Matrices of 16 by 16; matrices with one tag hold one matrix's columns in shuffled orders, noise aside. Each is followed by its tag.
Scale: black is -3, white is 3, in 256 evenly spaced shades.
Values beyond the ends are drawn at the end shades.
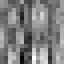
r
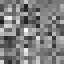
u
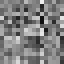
u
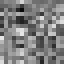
u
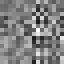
u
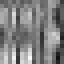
r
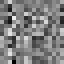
u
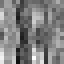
r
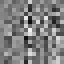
u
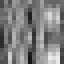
r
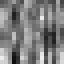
r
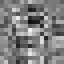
u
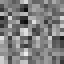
u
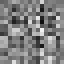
u
